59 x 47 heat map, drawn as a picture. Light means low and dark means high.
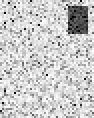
Stripes: none. Histogram: skewed, a long tail of high values. Odd rows or columns: none. Ninth with the highest average: top right. Average level on the scale: 20%. Odd patch: higher, in the top right. Mirror symmetry: none.
